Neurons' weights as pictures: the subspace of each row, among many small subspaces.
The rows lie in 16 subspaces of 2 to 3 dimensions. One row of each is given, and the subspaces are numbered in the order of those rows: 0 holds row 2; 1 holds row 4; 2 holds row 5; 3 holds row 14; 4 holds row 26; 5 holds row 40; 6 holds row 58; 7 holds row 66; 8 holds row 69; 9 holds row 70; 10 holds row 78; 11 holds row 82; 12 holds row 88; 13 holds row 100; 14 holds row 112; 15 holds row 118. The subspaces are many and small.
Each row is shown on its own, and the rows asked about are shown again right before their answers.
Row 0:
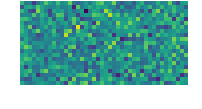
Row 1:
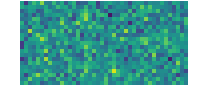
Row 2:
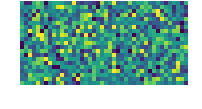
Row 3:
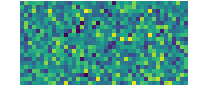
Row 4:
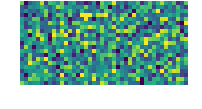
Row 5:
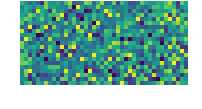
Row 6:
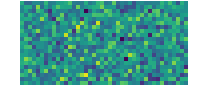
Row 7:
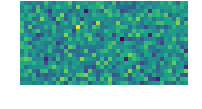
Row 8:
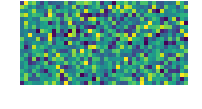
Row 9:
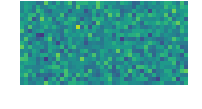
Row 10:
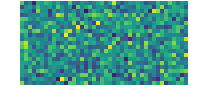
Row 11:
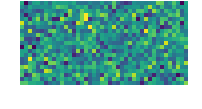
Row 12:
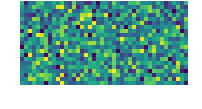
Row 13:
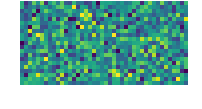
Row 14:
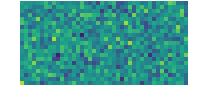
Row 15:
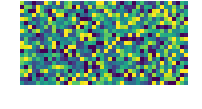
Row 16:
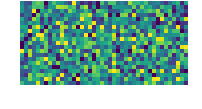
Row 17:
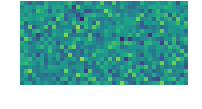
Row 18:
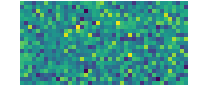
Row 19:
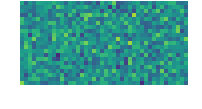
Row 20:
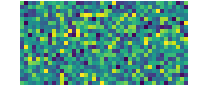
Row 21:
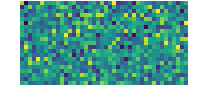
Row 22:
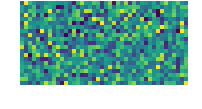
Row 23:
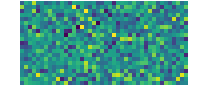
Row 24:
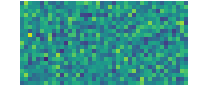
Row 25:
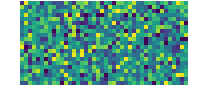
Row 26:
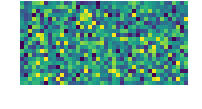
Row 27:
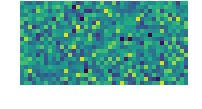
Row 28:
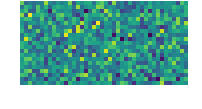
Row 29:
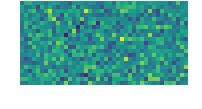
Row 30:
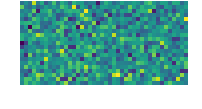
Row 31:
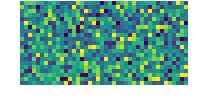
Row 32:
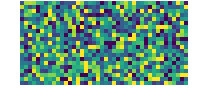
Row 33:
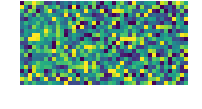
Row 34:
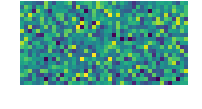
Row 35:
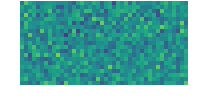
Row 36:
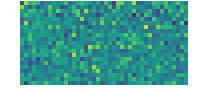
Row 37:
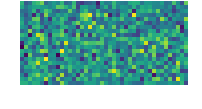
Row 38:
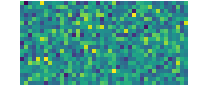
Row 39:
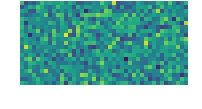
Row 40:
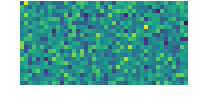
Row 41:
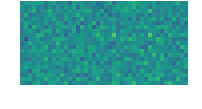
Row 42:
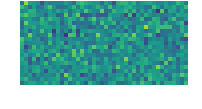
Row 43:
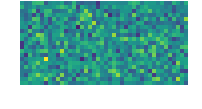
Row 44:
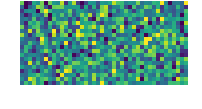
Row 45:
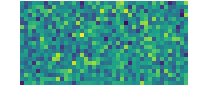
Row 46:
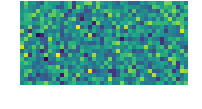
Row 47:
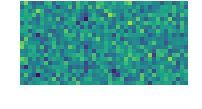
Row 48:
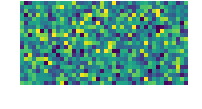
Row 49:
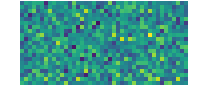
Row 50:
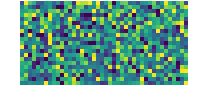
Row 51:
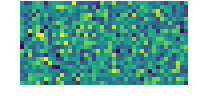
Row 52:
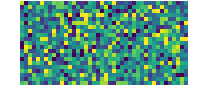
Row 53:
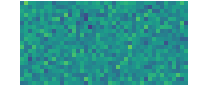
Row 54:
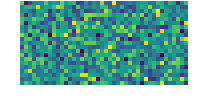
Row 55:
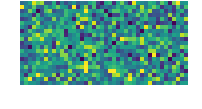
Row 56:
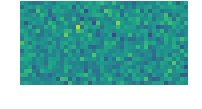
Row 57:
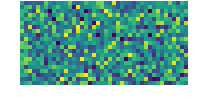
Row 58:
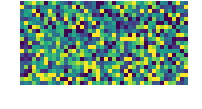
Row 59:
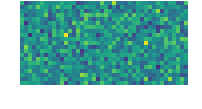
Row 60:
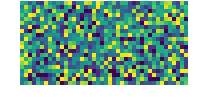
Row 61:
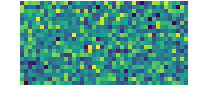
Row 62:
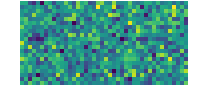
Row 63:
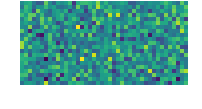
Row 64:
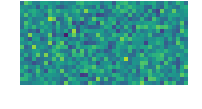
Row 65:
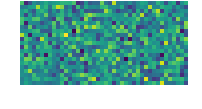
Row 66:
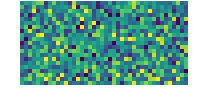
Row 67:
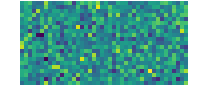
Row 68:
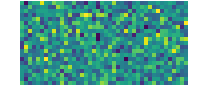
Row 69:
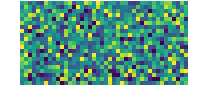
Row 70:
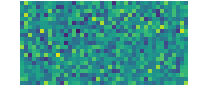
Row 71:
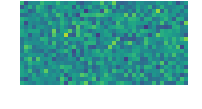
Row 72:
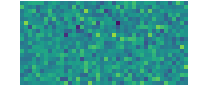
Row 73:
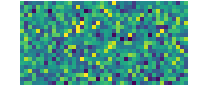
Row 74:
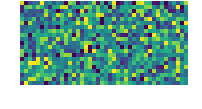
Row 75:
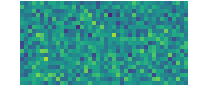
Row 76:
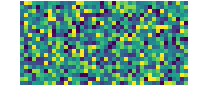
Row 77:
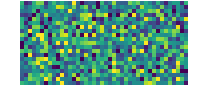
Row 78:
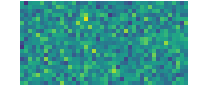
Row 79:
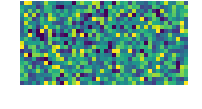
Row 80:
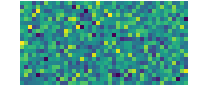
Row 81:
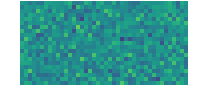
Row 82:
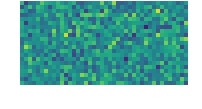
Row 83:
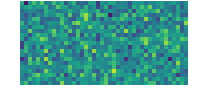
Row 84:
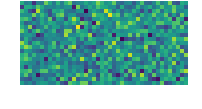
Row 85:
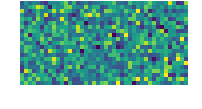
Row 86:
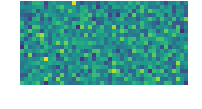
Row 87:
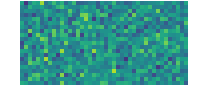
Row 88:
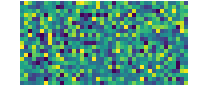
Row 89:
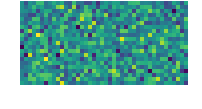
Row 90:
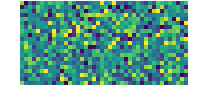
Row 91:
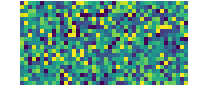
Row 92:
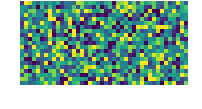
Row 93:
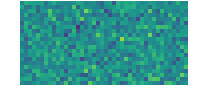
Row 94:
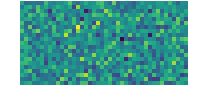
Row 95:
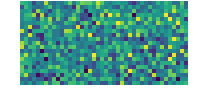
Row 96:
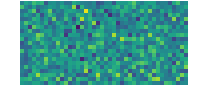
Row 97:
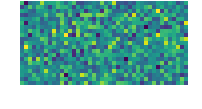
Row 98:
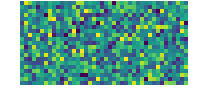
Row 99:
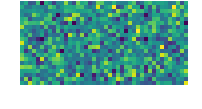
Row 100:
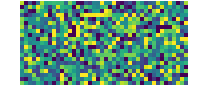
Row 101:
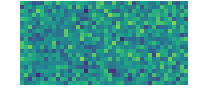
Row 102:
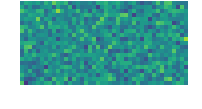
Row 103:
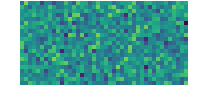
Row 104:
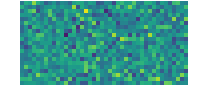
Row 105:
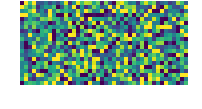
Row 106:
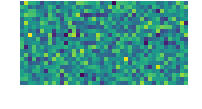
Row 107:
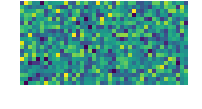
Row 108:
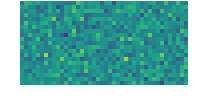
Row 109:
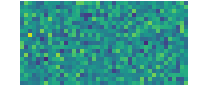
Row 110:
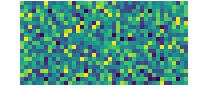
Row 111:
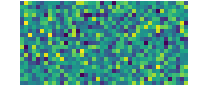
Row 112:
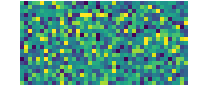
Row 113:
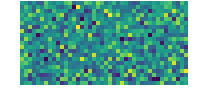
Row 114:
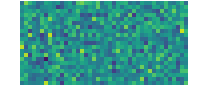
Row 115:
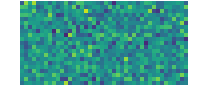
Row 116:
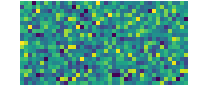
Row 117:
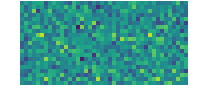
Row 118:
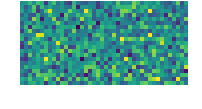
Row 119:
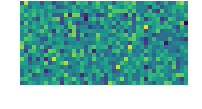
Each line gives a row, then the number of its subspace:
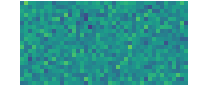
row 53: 10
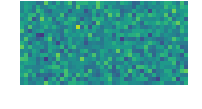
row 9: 15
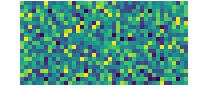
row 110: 9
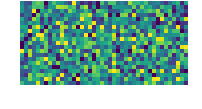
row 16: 0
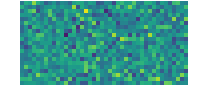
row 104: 13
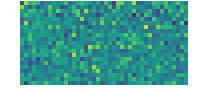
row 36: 14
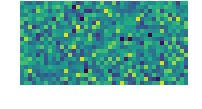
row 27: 2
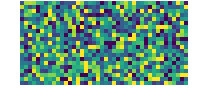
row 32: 6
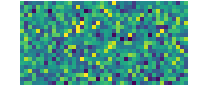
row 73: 7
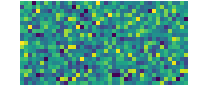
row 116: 3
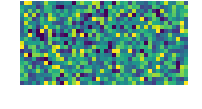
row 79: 0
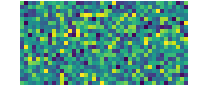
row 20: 13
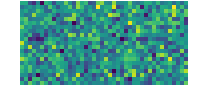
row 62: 10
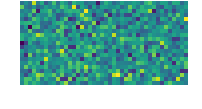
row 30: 3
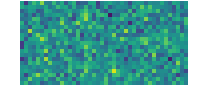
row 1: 5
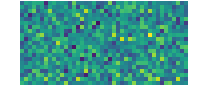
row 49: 9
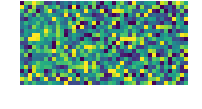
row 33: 10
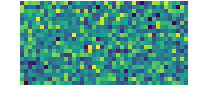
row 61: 14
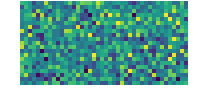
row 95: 6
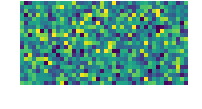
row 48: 0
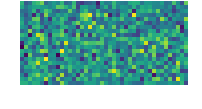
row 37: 4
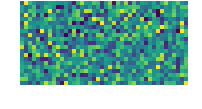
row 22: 9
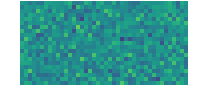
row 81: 2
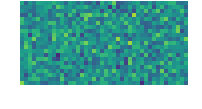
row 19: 3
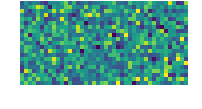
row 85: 6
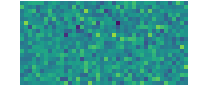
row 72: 6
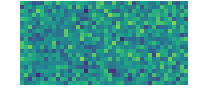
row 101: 5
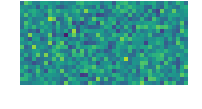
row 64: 15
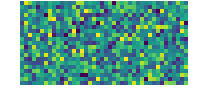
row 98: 12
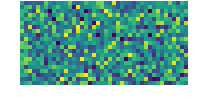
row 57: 12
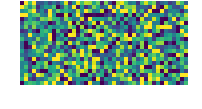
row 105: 3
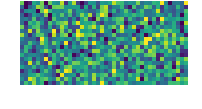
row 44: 3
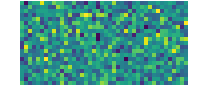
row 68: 14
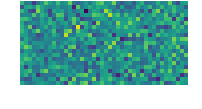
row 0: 13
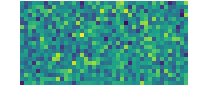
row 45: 3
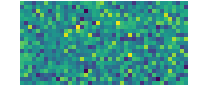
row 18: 6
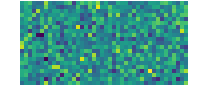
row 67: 0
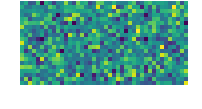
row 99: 10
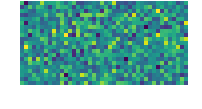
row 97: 11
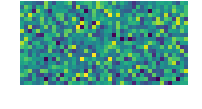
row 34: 7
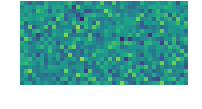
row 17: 2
